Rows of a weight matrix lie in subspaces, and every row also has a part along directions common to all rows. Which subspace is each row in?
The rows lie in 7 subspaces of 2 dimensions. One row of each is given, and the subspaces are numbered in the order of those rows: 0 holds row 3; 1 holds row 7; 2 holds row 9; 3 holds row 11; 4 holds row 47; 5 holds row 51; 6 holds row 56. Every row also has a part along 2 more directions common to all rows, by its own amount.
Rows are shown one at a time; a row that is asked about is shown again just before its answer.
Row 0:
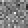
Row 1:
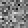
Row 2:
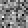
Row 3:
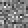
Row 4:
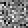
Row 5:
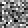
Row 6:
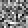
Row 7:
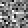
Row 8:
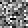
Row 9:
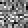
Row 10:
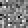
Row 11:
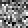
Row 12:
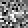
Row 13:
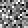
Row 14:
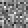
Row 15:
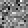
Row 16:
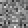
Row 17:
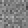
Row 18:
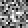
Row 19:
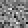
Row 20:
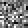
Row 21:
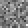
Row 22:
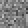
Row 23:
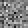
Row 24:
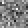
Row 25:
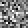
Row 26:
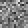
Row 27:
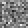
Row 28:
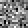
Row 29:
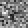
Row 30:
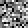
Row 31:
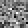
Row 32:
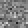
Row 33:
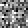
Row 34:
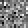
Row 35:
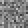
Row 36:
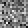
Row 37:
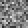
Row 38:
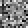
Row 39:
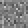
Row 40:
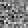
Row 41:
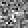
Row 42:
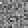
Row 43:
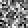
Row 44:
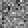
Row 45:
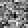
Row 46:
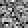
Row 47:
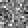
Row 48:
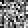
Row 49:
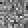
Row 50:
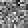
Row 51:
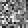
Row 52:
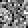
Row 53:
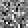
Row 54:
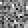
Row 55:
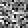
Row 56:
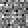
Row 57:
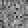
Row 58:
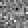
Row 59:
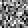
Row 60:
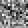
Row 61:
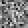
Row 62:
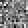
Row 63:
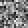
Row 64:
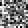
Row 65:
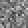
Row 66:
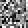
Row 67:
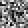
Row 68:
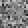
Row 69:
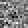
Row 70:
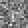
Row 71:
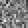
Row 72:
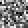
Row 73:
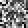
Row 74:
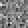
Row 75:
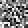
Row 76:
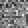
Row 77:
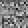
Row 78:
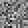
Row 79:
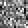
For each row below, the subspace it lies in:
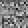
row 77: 3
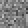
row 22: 6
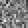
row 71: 5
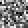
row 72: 5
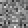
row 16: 5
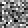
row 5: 4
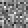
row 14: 3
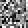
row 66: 5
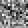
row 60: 0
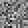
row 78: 2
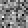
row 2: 6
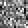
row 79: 4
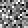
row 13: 0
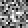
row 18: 5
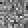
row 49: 2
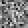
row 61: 4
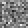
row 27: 4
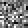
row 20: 2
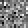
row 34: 6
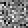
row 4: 4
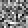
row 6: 6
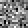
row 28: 5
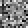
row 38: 3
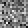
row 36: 4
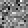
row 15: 0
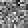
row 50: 0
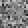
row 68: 3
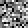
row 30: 1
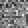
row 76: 6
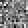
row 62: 5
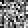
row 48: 3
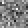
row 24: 0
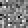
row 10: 6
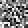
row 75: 1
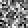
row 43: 5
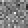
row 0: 0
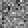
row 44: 0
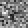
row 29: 3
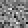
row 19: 1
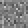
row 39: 3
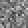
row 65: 6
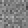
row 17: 0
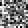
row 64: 3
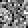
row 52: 4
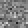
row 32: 1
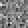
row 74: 6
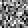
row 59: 3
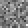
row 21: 2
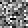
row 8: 2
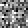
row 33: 6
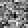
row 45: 1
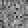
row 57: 5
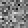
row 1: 0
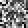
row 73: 5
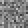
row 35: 3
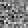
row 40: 0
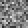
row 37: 5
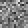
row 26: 0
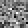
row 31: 1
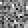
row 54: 2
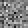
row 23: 2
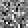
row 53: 2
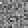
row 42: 2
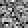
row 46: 1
